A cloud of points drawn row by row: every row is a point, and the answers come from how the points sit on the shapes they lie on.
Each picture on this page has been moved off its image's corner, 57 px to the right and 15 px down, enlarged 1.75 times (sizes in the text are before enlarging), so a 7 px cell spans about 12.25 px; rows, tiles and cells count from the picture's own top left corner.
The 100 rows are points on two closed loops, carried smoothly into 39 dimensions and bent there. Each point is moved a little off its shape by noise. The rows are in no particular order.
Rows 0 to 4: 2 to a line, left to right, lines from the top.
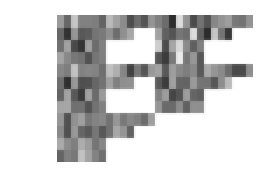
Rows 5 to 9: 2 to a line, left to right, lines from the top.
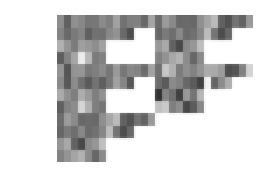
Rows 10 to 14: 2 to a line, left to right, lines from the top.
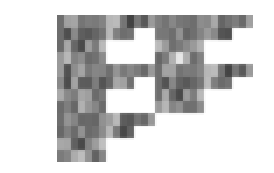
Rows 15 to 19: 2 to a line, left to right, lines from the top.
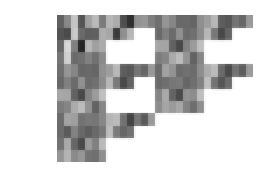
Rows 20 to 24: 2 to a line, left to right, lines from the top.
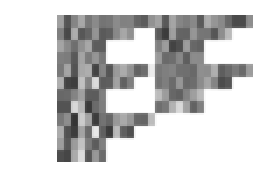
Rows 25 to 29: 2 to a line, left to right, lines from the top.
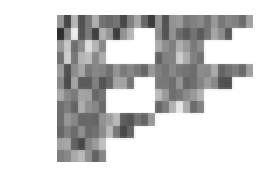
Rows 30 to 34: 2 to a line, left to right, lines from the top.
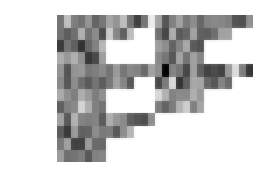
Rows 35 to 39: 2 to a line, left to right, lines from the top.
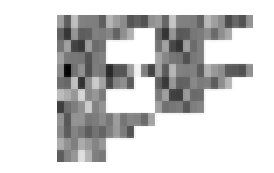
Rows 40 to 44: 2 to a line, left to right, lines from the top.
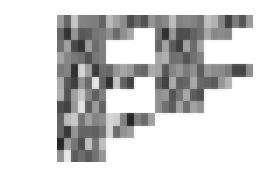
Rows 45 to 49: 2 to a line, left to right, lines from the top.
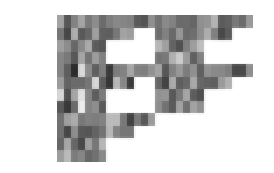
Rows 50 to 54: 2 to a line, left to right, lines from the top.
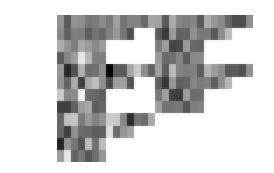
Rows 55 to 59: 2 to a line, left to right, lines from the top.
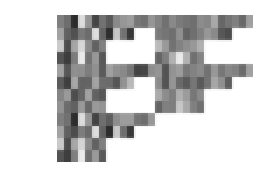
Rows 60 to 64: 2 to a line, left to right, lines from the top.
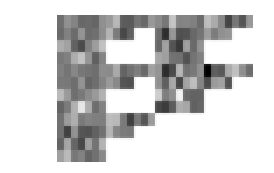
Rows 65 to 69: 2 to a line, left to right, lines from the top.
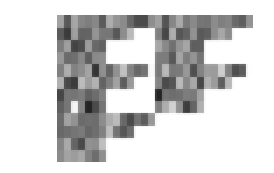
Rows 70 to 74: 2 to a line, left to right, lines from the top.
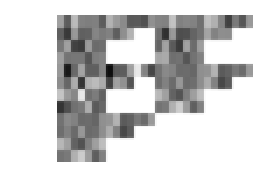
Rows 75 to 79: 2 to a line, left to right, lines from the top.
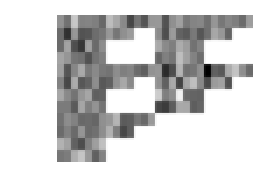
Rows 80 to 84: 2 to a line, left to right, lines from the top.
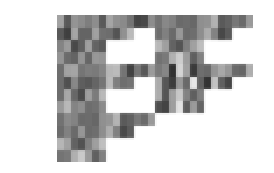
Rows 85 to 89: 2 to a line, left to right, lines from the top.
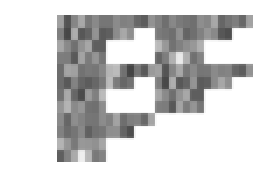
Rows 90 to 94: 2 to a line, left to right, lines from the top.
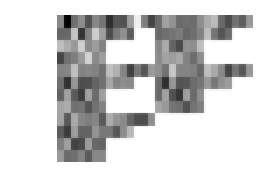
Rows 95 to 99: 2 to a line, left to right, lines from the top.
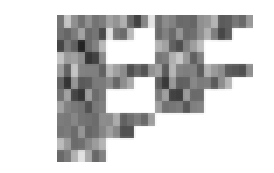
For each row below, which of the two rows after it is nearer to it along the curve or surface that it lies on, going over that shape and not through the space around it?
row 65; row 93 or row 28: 93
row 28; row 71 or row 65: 71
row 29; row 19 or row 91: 91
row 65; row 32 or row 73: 32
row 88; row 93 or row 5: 5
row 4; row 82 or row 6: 6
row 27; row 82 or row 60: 60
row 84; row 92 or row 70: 92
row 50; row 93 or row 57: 57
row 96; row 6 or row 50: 6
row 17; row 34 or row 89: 89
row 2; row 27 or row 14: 14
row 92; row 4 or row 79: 79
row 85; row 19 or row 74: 74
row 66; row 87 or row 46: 46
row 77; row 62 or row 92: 62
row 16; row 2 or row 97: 2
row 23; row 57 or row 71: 71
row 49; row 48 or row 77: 48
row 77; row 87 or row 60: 60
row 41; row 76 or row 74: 74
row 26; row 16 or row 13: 16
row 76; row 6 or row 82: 6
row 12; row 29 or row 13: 29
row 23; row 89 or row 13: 89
